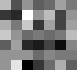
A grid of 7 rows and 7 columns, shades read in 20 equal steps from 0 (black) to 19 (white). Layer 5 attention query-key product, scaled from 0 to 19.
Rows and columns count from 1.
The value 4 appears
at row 2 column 1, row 3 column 4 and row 7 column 4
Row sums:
67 67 70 74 40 69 60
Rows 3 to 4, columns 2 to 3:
9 15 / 11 8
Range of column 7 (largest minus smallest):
7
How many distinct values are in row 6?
4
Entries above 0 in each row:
7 7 7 7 7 7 6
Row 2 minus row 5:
-3 -9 16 9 9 4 1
